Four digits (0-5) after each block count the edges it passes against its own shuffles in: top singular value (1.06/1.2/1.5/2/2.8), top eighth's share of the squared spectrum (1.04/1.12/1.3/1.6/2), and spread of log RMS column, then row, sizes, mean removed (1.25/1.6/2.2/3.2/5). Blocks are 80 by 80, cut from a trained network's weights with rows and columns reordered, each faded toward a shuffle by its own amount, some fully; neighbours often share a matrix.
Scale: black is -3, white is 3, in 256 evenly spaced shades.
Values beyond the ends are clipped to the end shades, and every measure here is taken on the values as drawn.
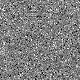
0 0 0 0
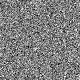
0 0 0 0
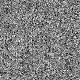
2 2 0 1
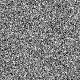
0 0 0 0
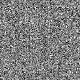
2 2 0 1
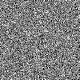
2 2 0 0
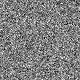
0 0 0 0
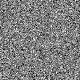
2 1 0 0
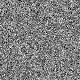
0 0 0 0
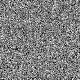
0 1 0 0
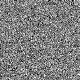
2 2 0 1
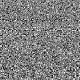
3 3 1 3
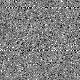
3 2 0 2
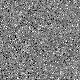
2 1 0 1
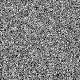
1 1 0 1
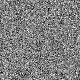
1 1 0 1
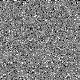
2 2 0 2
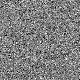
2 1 0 0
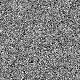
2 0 0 0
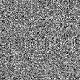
3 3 1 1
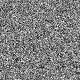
1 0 0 0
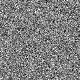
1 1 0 0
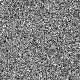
1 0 0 0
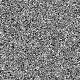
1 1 0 0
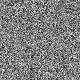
2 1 0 0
